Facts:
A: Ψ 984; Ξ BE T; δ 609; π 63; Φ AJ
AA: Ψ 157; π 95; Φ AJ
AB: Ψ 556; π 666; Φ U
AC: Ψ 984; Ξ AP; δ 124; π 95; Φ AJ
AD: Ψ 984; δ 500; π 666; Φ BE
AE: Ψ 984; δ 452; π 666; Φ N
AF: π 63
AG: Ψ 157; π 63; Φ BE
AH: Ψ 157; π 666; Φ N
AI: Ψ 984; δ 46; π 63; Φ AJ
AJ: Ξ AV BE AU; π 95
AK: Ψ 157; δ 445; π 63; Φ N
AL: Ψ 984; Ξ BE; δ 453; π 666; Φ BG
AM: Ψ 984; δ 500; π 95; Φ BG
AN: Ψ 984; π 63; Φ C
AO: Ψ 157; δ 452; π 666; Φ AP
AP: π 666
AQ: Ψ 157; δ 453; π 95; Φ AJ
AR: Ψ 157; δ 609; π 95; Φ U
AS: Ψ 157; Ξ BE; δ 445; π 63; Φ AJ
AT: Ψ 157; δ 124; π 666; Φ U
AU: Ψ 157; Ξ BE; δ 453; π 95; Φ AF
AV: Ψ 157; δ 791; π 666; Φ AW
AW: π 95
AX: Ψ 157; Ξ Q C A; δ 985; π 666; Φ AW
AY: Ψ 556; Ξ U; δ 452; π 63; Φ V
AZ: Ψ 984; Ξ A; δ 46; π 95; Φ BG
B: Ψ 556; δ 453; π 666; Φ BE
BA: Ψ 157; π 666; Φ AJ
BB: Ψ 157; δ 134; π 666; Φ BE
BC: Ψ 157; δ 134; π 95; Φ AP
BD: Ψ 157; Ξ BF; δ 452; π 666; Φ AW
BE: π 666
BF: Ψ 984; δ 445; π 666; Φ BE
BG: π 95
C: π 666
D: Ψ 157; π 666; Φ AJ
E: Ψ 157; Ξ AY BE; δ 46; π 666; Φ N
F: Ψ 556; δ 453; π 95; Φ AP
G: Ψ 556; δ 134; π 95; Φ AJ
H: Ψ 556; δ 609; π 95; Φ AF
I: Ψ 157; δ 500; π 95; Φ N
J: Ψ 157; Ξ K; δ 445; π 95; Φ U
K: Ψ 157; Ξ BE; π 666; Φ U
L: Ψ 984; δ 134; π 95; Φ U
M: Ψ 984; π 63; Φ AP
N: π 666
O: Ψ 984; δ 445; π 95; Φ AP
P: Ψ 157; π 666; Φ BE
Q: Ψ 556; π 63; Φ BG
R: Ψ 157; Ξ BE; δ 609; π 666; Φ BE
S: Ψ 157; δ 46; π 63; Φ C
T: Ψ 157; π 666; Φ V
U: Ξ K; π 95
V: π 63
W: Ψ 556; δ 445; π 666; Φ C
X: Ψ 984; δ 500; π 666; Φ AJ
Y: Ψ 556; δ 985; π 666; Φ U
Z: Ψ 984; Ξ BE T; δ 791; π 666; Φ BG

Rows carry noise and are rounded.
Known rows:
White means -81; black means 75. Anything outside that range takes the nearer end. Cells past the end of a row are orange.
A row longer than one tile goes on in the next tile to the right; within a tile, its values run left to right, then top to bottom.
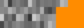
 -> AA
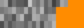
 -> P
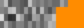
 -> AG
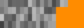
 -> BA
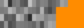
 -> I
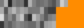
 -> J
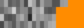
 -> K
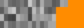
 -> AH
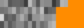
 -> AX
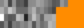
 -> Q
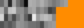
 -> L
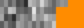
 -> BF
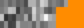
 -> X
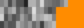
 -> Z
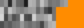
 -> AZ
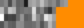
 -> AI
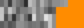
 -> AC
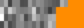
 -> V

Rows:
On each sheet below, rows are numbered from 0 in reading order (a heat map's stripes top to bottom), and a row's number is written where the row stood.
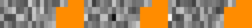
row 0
R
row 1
AU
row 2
AK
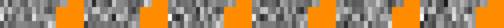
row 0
AJ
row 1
AR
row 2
AS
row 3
S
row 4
B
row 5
A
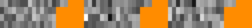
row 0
BB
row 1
AY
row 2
O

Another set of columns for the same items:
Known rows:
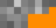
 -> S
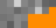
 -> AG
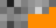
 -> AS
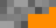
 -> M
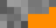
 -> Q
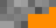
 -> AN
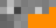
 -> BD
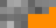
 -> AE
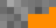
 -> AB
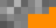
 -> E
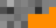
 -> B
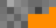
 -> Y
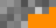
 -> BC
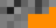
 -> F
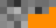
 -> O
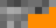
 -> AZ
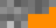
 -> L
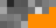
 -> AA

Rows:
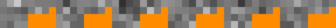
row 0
AV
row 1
X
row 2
AQ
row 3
I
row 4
AM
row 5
AX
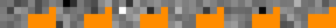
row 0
H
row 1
AC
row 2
BF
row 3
AD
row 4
AL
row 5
AT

